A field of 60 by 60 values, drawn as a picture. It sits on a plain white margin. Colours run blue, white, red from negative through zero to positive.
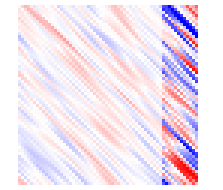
Slope: none. Grain: diagonal, down to the right. Histogram: heavy tails on both sides. Seam: vertical, 80% of the way across, the left part calmer.
